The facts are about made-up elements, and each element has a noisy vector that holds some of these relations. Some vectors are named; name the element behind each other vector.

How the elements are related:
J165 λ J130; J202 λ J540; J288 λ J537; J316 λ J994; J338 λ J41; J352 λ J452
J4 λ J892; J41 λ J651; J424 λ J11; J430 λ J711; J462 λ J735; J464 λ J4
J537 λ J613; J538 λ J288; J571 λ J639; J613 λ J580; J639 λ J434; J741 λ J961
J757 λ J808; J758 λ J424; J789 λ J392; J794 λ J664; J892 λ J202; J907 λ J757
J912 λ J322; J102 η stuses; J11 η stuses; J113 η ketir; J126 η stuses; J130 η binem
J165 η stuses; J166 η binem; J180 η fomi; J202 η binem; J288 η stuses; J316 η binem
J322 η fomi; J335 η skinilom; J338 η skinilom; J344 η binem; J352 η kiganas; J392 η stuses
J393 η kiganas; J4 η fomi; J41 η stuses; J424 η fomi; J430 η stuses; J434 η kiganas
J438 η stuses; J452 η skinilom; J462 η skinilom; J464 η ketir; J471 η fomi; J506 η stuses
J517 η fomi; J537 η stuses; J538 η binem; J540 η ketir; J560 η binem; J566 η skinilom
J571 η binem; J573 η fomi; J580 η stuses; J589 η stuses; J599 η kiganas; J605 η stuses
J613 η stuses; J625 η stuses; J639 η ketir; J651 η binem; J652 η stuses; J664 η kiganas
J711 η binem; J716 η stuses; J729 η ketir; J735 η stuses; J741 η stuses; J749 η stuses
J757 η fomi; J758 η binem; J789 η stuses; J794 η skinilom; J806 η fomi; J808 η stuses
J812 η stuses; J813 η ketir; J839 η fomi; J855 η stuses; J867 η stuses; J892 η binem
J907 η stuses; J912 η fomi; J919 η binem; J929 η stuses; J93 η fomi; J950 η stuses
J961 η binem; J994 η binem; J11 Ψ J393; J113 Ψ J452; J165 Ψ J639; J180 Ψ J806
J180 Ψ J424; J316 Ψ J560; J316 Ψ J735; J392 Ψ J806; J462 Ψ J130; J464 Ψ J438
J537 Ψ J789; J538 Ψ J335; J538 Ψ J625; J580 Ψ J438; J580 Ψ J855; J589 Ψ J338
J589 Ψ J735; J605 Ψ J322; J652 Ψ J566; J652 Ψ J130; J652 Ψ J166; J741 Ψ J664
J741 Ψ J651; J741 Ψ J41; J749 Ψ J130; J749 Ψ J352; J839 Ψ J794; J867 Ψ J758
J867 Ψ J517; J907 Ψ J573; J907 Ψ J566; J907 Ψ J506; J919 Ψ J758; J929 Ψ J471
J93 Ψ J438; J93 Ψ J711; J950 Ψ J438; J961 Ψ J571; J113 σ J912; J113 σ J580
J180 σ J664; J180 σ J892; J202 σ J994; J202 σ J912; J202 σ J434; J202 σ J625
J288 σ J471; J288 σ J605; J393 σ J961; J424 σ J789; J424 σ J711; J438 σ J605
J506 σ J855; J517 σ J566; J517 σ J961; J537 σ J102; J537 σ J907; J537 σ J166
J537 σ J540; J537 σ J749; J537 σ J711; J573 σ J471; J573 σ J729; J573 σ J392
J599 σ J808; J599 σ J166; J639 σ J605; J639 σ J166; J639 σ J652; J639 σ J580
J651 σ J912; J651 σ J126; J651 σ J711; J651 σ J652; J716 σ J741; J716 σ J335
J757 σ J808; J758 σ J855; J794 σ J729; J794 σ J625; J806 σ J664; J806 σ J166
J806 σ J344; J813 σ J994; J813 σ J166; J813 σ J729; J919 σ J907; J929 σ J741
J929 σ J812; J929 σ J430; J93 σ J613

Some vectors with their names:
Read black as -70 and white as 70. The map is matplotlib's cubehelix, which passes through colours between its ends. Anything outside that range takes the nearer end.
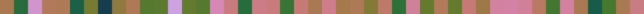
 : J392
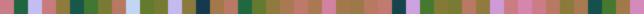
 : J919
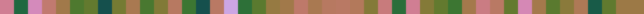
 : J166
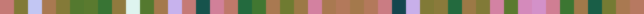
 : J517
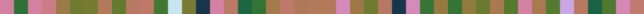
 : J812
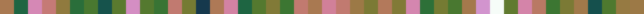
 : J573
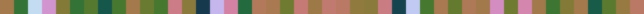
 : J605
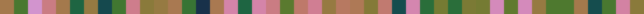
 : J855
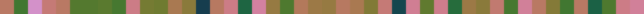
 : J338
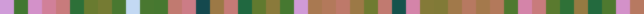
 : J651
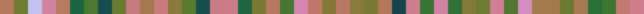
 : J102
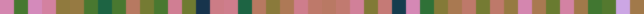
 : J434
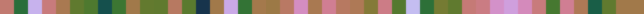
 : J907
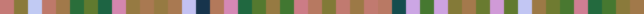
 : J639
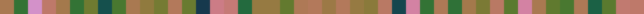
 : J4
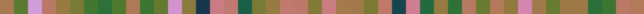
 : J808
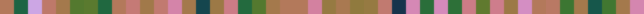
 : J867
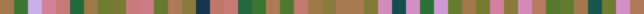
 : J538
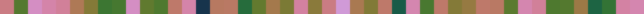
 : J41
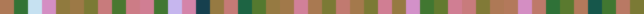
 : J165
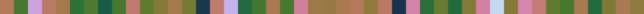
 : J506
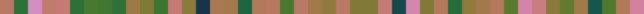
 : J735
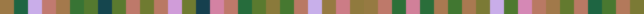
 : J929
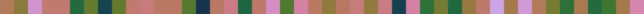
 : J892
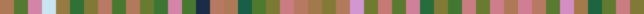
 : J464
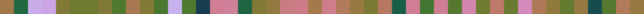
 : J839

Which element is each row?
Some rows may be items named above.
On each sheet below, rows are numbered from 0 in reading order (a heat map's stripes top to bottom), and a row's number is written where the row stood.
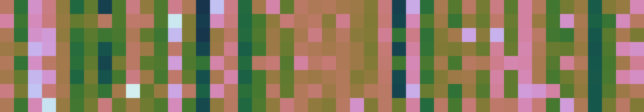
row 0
J322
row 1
J812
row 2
J794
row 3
J344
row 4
J392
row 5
J344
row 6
J517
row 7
J464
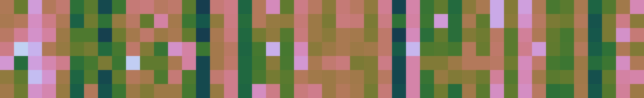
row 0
J892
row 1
J580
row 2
J571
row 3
J393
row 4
J651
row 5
J344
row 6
J855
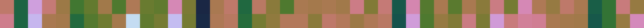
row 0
J589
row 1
J919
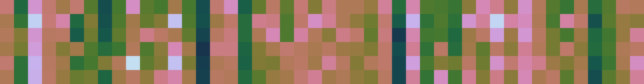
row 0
J130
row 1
J180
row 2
J892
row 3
J808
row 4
J919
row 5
J867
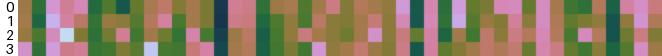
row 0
J625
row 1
J538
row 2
J464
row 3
J651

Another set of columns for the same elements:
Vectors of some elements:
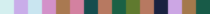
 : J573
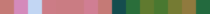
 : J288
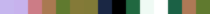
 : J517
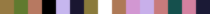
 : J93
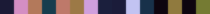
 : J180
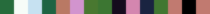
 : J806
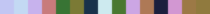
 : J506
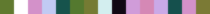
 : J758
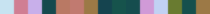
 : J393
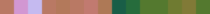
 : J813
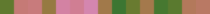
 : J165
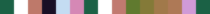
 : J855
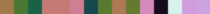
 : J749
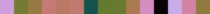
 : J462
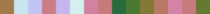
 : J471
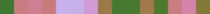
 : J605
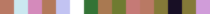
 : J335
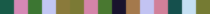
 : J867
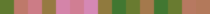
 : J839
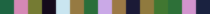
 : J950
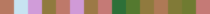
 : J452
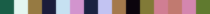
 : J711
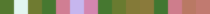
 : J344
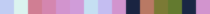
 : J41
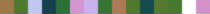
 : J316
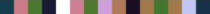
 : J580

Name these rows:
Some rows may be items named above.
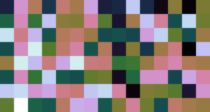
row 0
J180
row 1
J867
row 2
J393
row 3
J424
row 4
J625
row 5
J919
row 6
J651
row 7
J892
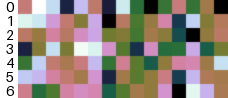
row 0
J438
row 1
J130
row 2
J929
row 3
J392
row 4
J789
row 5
J352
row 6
J652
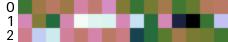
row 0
J538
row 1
J741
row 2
J794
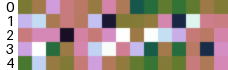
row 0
J113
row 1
J166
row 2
J613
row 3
J664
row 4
J808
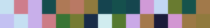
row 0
J393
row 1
J506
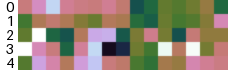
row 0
J288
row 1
J537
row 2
J892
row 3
J566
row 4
J912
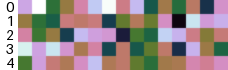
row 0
J664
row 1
J907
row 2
J961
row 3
J573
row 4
J126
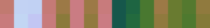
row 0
J639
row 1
J639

